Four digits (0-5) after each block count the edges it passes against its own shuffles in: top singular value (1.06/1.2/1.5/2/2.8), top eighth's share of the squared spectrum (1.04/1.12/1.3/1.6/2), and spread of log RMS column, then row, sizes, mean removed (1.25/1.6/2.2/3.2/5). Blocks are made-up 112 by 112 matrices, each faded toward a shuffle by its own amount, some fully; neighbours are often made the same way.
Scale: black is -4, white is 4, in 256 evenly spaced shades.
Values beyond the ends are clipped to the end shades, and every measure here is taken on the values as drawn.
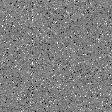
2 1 1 0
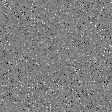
0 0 0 0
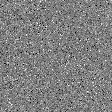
0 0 0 0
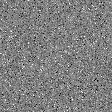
0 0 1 0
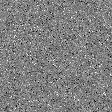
0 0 0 0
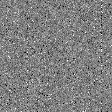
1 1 2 0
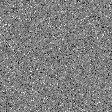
0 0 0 0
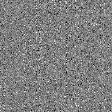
1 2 3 0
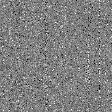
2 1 2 0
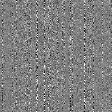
2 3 4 0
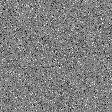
0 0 0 0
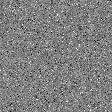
0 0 0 0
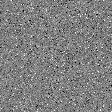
0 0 1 0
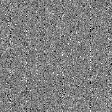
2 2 3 0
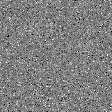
3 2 1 1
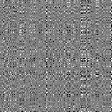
5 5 4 4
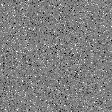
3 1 0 0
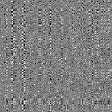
5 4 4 3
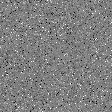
1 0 0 0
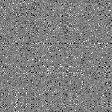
4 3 2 2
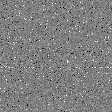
2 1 0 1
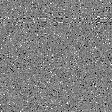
3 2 0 1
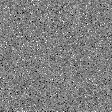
2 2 0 1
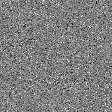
2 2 0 1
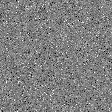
1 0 0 0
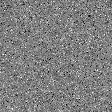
1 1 0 0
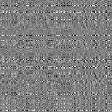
5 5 3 4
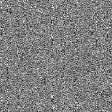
1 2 3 0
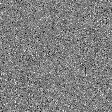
0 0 1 0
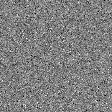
0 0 1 0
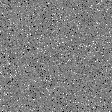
1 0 0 0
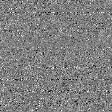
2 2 0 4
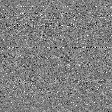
2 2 0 3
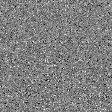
0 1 0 2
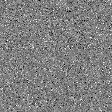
1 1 0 2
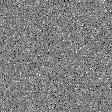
0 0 0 0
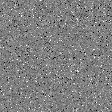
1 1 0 1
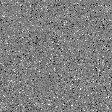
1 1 1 1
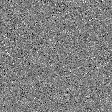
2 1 0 0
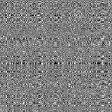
5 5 3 4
